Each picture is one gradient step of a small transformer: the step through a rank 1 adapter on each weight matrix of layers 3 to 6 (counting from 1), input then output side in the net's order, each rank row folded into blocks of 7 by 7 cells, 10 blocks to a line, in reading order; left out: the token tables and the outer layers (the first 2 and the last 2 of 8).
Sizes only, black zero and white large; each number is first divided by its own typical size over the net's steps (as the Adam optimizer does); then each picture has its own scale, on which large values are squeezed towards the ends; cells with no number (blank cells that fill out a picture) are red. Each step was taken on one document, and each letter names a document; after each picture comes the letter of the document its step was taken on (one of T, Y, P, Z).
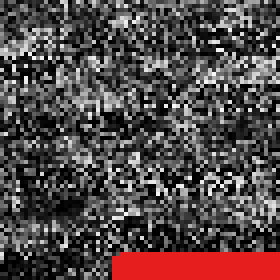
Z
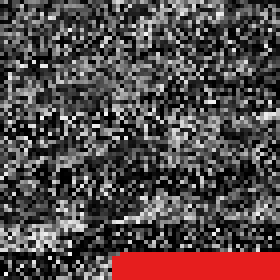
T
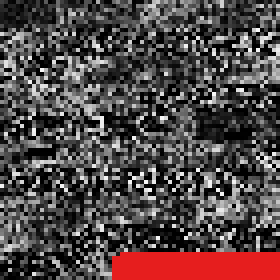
Z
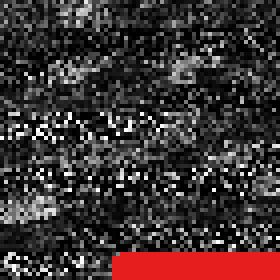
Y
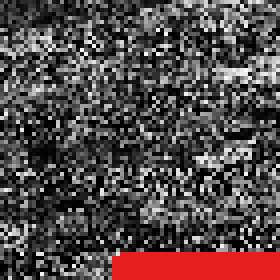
Z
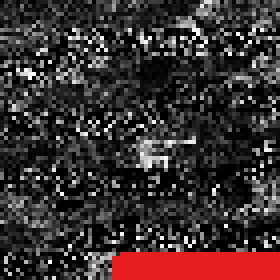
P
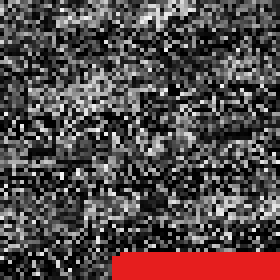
Z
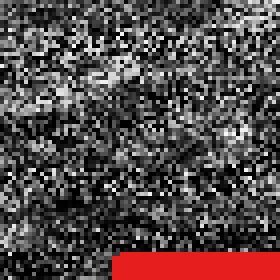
T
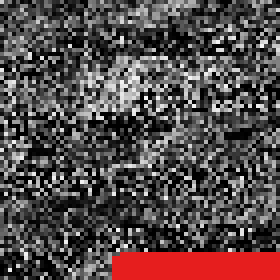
Z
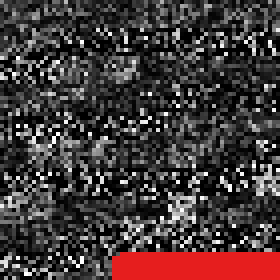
Y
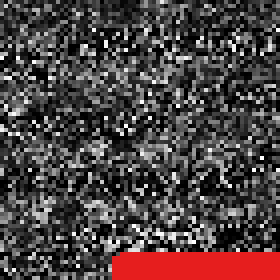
Y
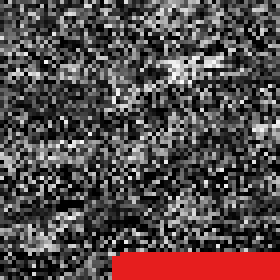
T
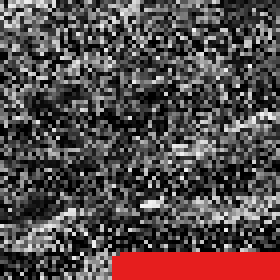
T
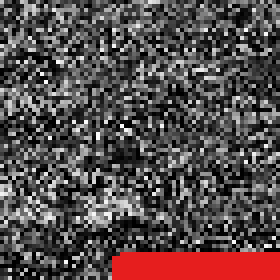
T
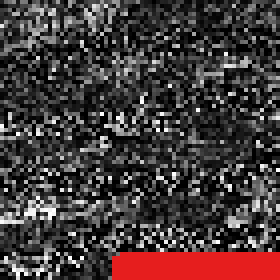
Y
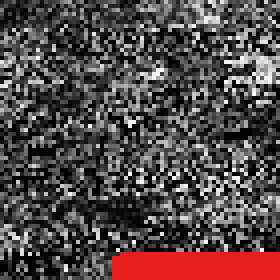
Z
